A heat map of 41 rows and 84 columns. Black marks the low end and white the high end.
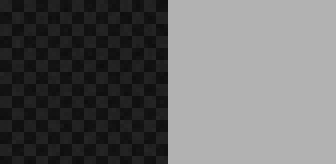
It is made of 1 by 2 panels. Panel 1,1: very low, checkered, faint in contrast. Panel 1,2: high, flat.
